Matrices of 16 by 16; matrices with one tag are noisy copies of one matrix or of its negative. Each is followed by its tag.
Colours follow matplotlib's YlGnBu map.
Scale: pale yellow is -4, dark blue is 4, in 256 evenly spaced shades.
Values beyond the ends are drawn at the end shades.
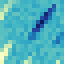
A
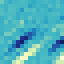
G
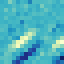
G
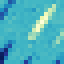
A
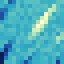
A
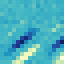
G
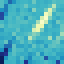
A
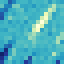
A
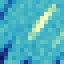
A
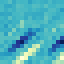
G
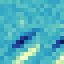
G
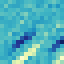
G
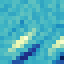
G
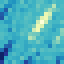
A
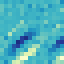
G
